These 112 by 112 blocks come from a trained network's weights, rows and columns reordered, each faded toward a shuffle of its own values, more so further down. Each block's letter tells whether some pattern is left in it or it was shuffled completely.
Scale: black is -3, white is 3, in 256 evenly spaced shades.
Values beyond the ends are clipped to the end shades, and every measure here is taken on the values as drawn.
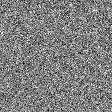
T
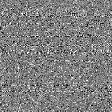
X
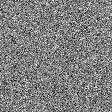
T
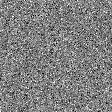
T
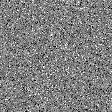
T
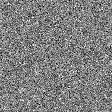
T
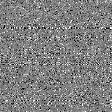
X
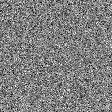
T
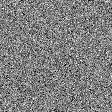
T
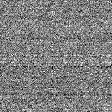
X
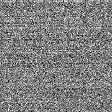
X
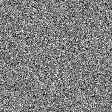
T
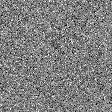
T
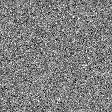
T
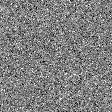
T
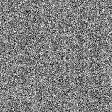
X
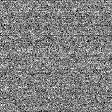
X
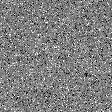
T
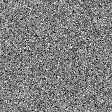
T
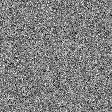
T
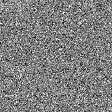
X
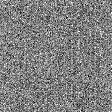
X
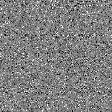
X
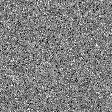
T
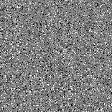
X
